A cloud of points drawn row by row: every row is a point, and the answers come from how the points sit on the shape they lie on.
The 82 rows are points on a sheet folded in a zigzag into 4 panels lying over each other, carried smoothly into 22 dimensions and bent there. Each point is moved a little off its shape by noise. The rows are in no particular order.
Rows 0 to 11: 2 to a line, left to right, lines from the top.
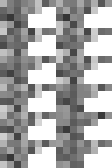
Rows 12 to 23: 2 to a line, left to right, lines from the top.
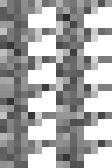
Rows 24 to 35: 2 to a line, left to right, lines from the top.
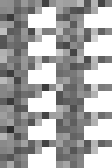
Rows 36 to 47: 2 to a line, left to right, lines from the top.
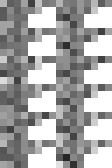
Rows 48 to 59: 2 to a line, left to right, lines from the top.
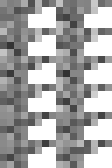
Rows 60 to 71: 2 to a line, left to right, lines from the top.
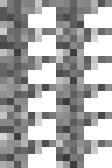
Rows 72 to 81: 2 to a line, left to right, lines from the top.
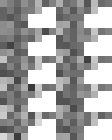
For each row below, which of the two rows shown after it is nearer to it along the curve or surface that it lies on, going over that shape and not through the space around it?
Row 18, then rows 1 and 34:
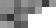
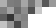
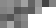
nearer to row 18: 34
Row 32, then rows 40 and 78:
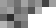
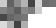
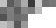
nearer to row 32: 40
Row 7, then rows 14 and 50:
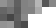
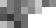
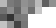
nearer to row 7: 14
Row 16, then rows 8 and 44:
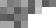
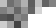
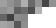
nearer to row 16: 8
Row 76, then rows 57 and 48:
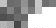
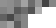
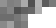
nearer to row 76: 48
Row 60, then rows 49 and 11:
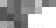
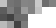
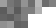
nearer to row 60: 11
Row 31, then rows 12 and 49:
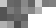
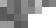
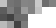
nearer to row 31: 12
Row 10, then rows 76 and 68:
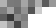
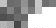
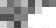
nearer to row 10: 68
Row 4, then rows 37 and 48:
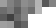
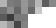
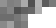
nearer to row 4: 48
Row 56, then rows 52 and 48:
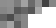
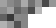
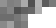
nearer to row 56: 48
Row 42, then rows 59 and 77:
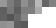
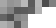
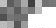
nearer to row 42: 77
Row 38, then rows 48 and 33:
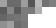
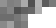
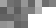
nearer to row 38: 33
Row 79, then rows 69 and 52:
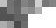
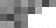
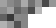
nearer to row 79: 69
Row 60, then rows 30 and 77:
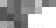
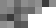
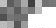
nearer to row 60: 77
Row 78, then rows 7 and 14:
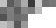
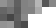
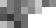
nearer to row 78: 14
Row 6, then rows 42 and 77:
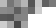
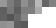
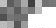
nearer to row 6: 77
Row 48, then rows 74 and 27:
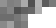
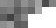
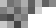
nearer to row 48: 74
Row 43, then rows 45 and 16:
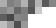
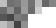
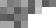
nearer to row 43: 45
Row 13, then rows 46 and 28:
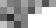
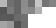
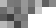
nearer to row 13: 28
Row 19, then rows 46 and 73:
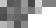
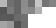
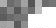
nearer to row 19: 46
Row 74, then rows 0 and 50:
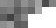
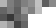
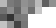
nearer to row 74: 0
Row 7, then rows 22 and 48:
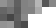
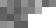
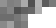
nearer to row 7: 22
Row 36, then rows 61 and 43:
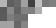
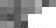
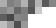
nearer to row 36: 61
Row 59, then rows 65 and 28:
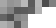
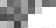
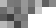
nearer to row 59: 65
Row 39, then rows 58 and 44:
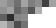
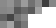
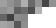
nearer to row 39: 44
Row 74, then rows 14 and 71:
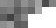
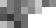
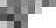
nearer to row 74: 14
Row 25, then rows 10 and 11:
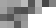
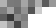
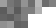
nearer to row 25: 10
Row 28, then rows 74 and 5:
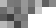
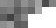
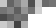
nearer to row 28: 5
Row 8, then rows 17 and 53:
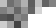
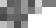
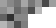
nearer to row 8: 53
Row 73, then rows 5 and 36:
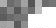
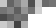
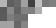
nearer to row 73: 36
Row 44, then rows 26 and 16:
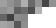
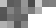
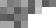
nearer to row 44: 16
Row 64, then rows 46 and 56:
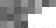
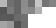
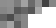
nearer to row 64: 46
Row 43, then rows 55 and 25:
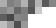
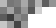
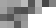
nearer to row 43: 55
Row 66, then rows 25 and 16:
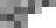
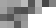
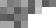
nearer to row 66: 25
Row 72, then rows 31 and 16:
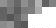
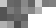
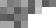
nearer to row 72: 31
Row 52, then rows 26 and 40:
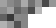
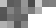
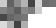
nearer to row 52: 40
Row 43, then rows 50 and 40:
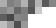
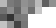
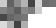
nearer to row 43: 40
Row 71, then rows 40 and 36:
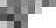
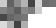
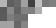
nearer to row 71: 40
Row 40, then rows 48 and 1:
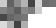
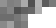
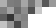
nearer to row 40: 1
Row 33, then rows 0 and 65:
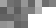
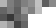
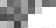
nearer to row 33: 0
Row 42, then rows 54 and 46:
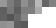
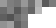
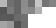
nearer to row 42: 46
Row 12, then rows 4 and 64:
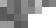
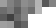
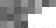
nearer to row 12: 64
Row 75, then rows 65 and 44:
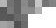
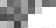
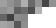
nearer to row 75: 65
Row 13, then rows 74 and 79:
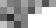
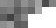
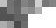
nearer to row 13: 74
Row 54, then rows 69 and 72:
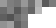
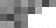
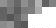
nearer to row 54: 69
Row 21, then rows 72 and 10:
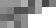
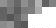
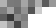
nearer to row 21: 10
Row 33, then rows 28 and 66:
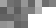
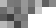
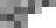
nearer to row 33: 28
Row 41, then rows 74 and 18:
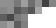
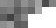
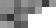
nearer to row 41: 18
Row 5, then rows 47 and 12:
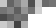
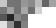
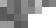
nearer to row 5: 47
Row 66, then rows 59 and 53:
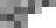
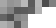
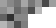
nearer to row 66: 59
